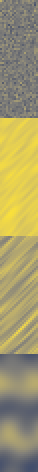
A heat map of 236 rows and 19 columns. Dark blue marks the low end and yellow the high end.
The table splits into 4 rows of 1 panel. Panel 1,1: middling, fine-grained. Panel 2,1: very high, slanting up to the right, faint in contrast. Panel 3,1: high, slanting up to the right. Panel 4,1: middling, smooth, strong in contrast.
